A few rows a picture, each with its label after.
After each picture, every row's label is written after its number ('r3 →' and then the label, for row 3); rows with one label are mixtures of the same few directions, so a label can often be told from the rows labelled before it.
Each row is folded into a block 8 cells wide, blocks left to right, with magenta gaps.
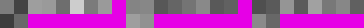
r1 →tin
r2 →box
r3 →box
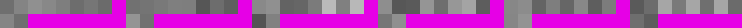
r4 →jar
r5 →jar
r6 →jar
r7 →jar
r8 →box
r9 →box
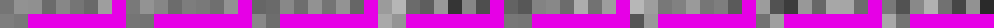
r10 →jar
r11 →jar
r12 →box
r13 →tin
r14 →tin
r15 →tin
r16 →jar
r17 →jar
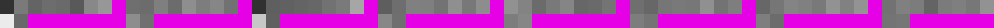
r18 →tin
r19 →box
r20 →tin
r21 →tin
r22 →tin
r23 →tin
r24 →tin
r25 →jar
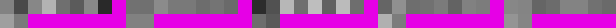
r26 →jar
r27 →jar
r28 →box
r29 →tin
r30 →box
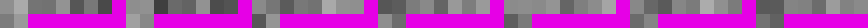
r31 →tin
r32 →box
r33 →jar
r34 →tin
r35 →box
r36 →jar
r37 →tin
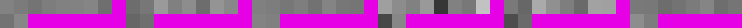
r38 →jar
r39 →box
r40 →box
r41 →box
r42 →box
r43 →box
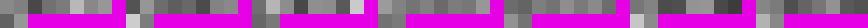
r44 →jar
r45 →tin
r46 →jar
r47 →box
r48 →box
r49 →box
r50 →box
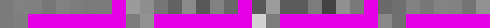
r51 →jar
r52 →tin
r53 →tin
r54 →tin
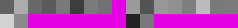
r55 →tin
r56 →tin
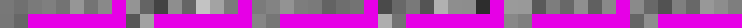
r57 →tin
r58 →jar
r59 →jar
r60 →box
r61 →box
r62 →jar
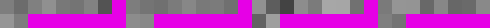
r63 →jar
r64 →box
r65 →jar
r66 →jar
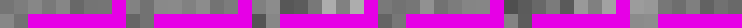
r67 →jar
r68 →tin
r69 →jar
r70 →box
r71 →tin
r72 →tin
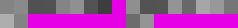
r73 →box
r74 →jar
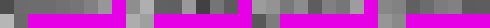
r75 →tin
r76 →tin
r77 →box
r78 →box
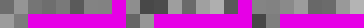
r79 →tin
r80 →jar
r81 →box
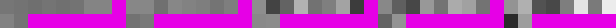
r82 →tin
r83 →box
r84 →jar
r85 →jar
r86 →jar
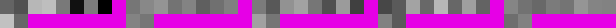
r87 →jar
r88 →jar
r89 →jar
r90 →box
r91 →jar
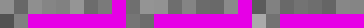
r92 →tin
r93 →jar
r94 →tin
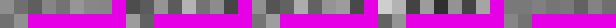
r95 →jar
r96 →box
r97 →jar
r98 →box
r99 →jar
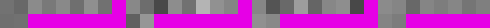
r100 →box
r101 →jar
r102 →jar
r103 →box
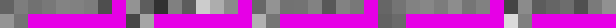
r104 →box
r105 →jar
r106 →tin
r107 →tin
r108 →tin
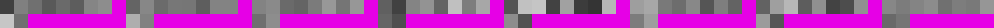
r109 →tin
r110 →tin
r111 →jar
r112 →tin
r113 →jar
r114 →tin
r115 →jar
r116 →box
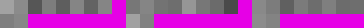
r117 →box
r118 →box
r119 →box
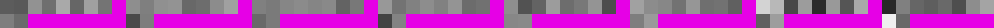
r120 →box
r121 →box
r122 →tin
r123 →tin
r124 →jar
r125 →tin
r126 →box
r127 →tin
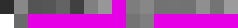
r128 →tin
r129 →jar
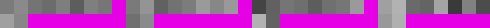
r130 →tin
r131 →jar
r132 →tin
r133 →tin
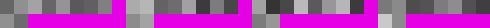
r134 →jar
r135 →tin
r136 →jar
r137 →box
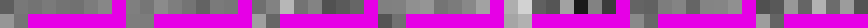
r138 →tin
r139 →jar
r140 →jar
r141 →box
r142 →tin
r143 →tin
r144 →box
